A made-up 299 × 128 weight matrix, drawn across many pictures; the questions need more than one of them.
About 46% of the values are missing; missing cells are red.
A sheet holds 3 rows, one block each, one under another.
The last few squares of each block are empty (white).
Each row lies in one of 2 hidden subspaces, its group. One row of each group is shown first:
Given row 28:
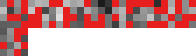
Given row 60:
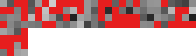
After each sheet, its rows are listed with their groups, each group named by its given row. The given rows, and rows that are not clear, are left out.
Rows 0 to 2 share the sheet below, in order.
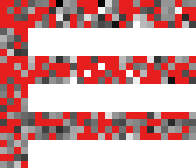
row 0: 60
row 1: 60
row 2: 28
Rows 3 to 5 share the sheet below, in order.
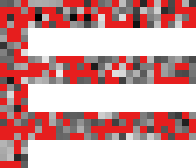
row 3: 60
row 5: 28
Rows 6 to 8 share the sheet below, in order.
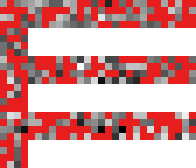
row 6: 28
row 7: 60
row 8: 60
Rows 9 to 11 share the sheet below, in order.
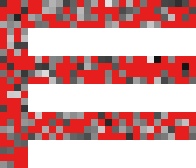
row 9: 28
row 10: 28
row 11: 28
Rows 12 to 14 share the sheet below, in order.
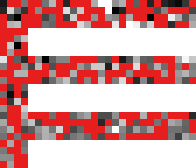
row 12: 28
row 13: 28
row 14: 28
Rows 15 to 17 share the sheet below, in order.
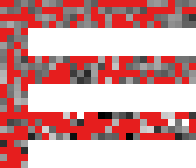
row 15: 60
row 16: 60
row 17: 28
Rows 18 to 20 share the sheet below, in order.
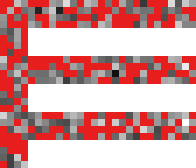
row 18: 60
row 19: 28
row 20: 28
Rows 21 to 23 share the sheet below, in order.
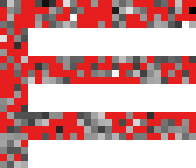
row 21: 60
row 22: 28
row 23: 28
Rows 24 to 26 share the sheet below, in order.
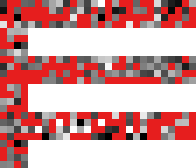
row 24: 28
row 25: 28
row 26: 60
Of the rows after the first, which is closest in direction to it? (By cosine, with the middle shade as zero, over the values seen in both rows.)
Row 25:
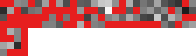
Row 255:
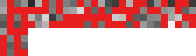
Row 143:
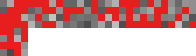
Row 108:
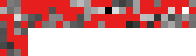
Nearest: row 143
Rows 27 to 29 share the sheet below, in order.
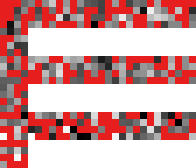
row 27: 60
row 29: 60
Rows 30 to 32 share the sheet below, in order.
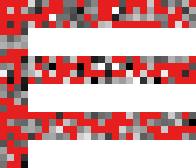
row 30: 60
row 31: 60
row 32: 60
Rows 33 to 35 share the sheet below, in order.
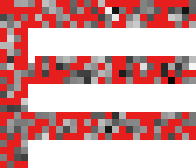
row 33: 28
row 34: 60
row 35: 60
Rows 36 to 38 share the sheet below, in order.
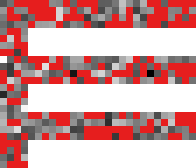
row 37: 60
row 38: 28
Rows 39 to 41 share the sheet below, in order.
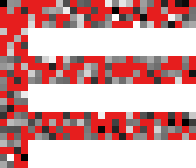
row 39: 28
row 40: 60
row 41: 28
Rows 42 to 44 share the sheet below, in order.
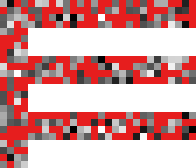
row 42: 60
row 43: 28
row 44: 60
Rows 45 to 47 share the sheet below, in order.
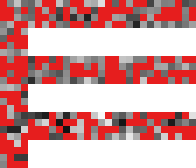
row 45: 60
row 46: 60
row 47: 28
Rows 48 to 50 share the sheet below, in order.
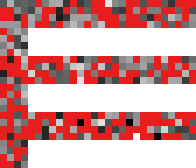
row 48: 28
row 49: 60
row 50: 60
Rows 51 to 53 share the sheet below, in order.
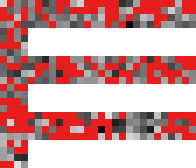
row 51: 28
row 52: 28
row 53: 28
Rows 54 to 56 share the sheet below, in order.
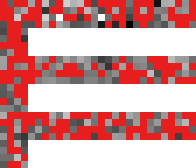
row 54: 28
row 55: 28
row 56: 60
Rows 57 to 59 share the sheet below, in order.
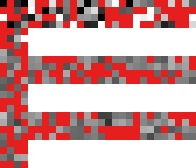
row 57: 60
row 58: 28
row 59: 28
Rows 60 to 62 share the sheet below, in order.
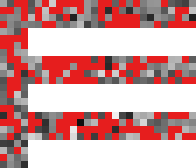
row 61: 28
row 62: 60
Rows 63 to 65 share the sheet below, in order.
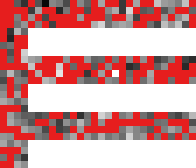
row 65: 28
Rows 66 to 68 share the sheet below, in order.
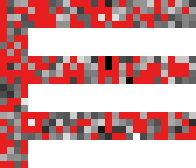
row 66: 28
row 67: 28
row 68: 60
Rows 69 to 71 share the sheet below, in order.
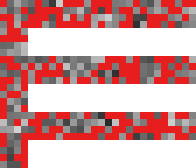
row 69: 60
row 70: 28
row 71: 28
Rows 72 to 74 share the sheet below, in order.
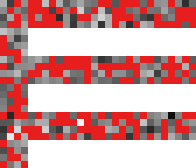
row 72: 60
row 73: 28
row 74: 60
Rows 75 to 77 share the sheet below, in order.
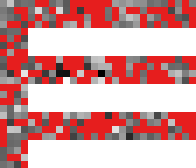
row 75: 60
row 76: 28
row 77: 28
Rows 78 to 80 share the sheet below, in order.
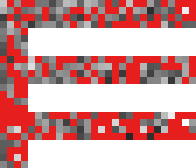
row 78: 60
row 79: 60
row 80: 28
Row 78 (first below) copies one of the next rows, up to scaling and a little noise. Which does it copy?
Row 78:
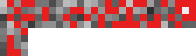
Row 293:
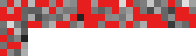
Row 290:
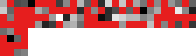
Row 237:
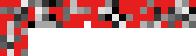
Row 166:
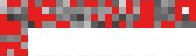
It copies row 166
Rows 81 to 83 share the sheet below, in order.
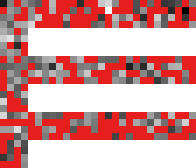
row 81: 28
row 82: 60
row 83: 28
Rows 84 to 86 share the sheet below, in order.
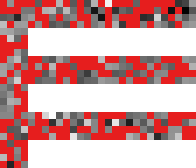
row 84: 28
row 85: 60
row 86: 60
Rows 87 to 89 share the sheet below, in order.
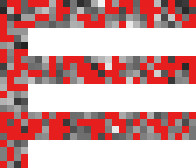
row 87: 28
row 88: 28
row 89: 28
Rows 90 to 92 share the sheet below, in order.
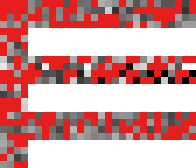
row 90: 28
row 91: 60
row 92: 28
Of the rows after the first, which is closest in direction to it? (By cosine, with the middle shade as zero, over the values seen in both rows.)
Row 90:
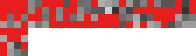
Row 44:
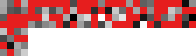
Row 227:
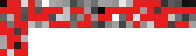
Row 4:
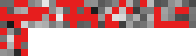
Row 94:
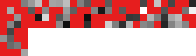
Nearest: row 227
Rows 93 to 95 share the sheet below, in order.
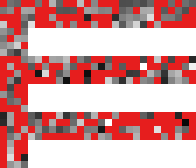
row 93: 60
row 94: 60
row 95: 28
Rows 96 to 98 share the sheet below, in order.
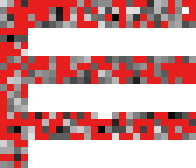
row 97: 60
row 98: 28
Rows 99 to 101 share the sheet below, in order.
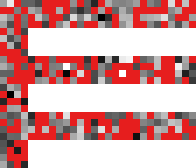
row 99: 60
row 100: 60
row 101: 60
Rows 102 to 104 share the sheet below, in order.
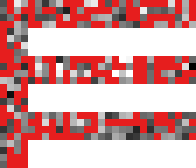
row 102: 60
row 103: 60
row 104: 60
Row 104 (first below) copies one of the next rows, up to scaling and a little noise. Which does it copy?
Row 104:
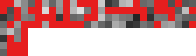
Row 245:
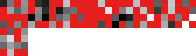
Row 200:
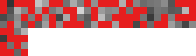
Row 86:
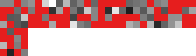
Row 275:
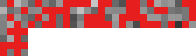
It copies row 200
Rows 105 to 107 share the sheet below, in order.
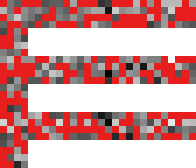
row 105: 28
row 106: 60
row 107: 28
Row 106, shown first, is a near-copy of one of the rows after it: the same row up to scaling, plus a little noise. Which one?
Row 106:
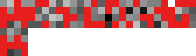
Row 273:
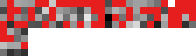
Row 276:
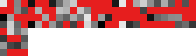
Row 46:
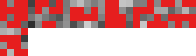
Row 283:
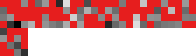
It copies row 273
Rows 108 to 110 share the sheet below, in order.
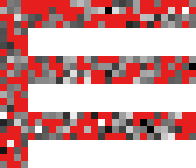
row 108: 28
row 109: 60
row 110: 60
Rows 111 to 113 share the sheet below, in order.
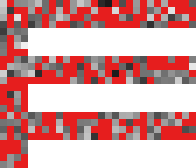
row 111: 28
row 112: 60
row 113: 60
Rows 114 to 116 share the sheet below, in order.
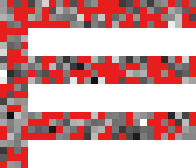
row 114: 60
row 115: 60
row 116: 60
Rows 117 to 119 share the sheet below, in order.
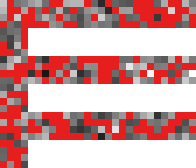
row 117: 28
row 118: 60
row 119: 28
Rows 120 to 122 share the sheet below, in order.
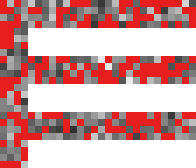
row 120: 60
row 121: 28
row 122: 60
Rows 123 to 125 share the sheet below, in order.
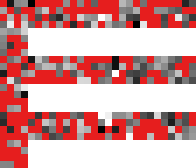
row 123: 60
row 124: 60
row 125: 28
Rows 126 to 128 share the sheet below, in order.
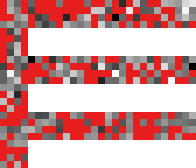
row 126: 28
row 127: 60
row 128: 28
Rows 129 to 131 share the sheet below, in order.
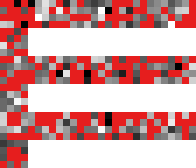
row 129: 60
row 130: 60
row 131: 28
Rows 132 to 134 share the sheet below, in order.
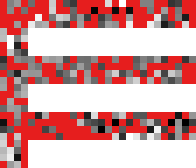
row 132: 28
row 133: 28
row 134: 28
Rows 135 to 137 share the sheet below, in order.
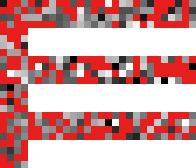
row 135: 28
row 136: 60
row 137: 28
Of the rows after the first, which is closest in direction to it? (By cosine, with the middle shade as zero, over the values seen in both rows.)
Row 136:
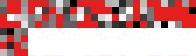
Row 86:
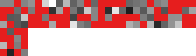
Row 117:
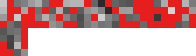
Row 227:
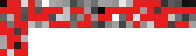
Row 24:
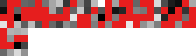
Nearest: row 117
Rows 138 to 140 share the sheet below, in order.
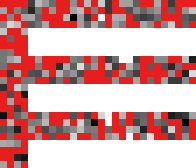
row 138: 60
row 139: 60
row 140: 28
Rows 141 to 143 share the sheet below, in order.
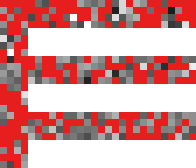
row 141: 60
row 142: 60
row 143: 60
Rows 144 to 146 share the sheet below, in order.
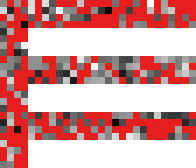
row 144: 28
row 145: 28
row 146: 28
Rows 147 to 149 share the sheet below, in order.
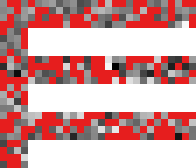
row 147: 60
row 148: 28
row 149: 28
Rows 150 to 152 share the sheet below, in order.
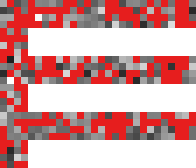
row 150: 60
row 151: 60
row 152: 28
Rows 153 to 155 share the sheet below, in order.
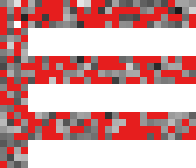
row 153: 60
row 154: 60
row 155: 28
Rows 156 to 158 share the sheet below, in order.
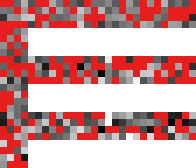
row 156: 60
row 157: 60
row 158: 28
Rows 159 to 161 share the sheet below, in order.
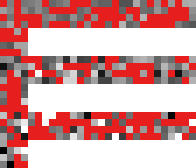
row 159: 28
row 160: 60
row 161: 60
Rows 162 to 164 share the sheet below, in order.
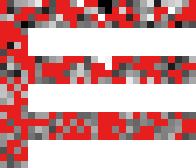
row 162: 28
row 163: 28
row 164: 60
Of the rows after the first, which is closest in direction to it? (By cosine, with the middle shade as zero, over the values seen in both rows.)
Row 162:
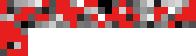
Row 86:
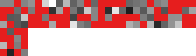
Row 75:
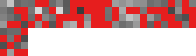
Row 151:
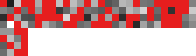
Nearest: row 151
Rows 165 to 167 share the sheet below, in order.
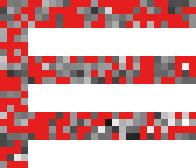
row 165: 28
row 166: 60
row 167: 28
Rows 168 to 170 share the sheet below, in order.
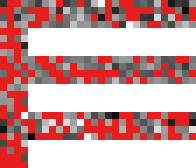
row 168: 28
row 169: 28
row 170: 60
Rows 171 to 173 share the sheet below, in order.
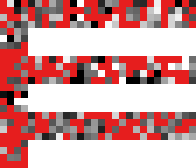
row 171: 60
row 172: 28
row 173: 60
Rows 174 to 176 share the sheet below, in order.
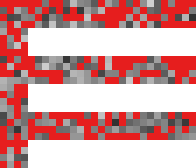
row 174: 60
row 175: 28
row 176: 28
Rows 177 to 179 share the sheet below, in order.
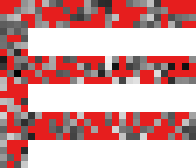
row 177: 28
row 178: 28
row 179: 60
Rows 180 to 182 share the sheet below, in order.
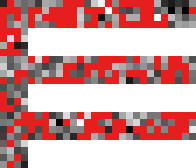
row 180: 28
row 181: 28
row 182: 60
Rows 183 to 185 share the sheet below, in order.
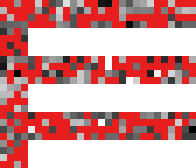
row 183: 28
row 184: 28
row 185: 60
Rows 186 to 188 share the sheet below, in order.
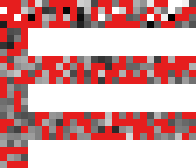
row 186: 28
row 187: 28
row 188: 28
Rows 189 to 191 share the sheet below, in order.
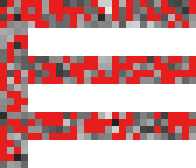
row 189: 28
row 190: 28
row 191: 28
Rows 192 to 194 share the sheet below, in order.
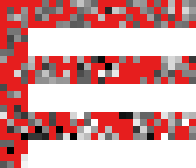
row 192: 28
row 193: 28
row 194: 28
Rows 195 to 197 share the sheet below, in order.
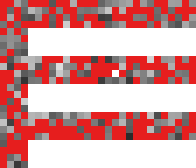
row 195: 60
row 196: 28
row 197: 28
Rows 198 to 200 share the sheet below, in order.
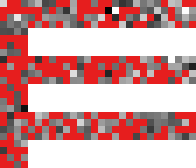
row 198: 28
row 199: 60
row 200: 60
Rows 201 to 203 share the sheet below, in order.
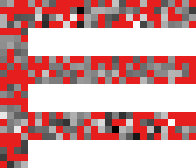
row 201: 60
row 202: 60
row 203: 28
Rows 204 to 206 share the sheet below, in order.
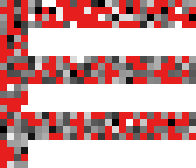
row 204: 60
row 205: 60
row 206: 60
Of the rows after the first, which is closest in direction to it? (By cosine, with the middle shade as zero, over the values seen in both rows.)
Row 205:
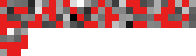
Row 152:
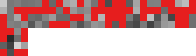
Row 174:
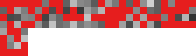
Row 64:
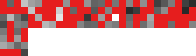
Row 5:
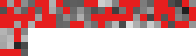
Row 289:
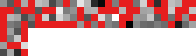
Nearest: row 152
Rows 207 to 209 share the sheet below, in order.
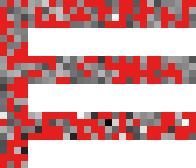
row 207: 28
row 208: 28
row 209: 28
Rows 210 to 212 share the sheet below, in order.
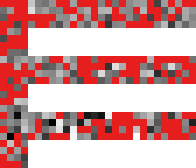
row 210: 60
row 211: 28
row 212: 60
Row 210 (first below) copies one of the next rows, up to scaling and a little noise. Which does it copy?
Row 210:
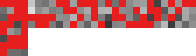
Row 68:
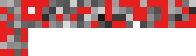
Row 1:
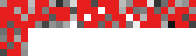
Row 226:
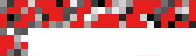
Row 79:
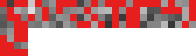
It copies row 79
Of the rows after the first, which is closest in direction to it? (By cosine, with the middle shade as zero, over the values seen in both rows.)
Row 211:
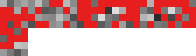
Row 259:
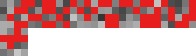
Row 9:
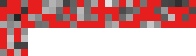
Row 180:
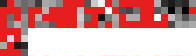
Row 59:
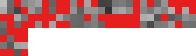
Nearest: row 59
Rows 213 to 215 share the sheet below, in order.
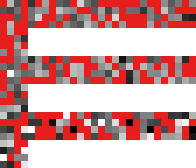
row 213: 60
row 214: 60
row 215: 60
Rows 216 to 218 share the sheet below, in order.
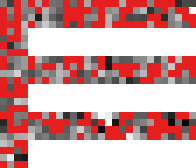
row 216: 60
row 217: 28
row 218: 28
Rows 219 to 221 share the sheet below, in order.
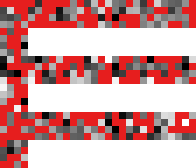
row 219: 28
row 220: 28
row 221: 28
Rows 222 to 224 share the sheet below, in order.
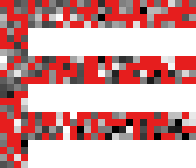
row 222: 60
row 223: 28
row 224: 60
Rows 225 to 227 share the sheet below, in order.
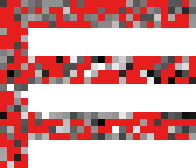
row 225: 28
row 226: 60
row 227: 28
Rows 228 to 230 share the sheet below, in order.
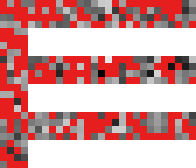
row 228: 28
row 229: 28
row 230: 60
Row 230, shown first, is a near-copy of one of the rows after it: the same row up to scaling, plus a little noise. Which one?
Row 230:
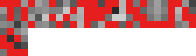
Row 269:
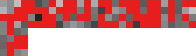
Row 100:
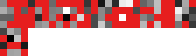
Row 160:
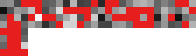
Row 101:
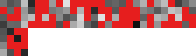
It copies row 100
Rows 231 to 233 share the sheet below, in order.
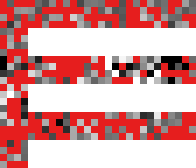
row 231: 60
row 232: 28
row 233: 28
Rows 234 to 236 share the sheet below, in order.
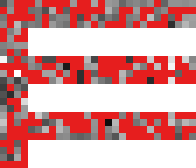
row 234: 60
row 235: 28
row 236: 28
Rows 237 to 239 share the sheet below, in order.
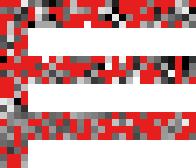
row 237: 60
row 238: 28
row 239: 28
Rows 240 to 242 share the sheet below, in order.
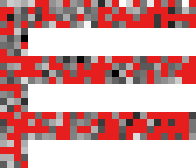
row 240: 60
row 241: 28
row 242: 28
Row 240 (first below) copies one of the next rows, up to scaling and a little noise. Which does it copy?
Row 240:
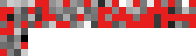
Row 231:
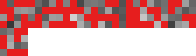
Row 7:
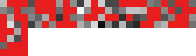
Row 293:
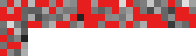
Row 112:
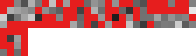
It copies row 293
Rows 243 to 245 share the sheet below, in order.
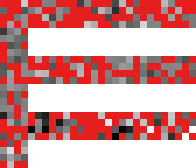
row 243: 60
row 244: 60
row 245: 60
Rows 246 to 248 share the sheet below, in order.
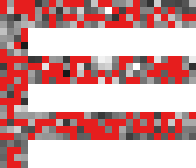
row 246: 28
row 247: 28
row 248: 28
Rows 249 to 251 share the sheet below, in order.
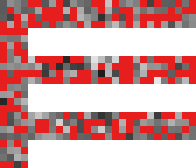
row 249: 28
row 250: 60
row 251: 28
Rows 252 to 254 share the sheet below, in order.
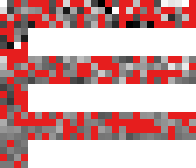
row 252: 28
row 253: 28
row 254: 28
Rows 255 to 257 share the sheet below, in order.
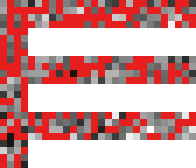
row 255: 60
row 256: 60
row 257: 60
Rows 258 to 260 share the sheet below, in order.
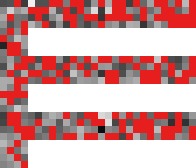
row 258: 60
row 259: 28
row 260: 28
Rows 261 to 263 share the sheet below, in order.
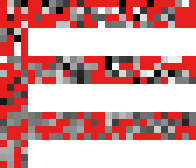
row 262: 28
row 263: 28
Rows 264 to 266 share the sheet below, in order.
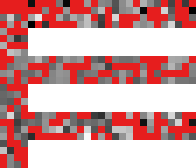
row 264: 60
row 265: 28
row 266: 60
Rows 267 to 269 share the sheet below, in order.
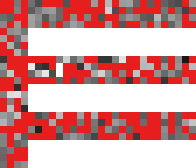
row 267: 28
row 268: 28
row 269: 60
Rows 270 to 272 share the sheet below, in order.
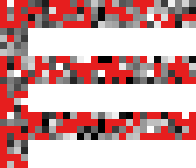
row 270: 60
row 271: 28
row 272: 60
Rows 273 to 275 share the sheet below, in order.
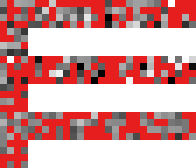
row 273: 60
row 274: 60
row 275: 60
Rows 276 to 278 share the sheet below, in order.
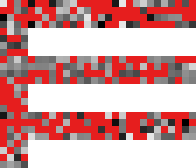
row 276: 60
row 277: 60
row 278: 28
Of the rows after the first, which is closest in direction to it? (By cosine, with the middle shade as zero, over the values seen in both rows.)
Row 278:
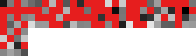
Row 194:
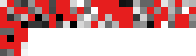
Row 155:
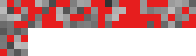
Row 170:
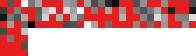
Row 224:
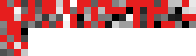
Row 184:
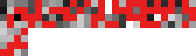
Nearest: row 184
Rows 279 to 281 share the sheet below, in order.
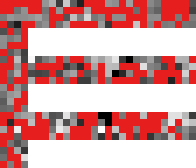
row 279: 60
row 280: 60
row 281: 28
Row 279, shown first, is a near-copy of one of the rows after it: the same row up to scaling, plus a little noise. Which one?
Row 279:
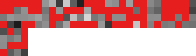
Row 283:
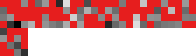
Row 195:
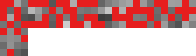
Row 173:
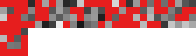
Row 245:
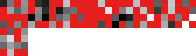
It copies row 283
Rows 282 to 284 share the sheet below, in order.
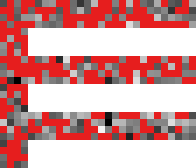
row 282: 28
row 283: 60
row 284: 28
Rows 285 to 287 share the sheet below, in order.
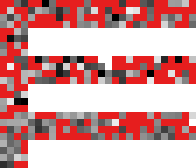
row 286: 28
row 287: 60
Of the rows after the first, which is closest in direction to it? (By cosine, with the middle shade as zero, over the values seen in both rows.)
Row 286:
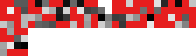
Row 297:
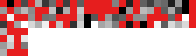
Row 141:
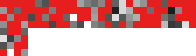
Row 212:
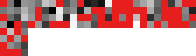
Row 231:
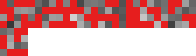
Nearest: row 231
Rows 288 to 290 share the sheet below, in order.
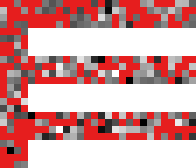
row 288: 28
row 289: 28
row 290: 60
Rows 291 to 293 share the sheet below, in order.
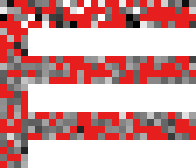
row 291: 60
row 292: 60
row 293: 60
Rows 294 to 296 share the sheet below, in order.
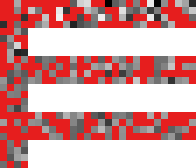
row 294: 28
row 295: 60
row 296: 28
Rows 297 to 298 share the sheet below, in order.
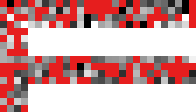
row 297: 60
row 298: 60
